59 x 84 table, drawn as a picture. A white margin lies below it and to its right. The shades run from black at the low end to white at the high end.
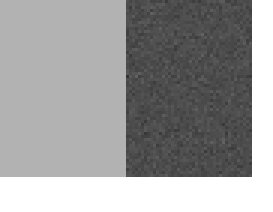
It is made of 1 by 2 panels. Panel 1,1: high, flat. Panel 1,2: low, fine-grained, faint in contrast.
